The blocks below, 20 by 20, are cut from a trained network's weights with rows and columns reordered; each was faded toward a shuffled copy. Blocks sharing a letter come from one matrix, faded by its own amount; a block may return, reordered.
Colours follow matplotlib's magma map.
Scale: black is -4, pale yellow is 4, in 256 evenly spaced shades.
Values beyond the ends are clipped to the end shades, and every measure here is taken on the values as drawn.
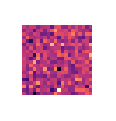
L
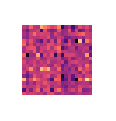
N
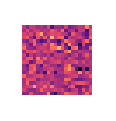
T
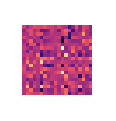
T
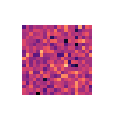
L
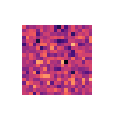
L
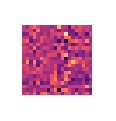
T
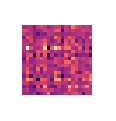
N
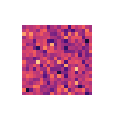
L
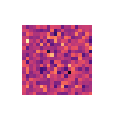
L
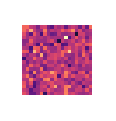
L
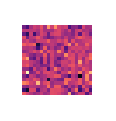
T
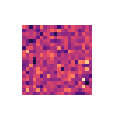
L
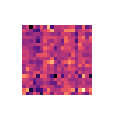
N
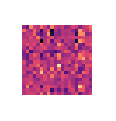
T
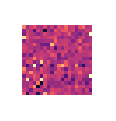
L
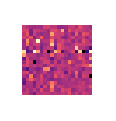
T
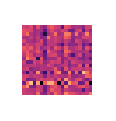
N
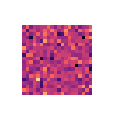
L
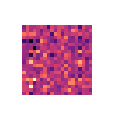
T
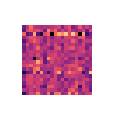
N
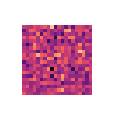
L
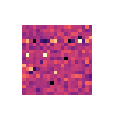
L
